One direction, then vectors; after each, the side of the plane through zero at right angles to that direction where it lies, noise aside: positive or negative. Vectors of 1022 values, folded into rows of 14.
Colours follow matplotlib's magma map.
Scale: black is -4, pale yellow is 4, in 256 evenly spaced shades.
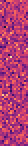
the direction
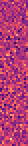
negative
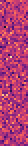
positive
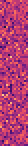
positive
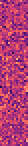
positive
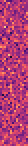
negative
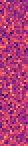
negative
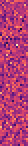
positive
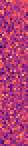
positive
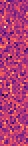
negative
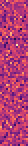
positive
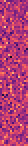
negative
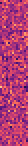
negative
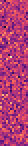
positive
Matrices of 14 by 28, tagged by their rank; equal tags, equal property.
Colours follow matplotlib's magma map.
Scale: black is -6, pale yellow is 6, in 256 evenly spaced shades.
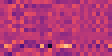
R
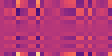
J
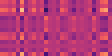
J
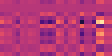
J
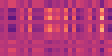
J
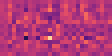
R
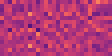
R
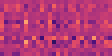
R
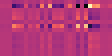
J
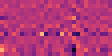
R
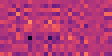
R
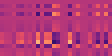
J
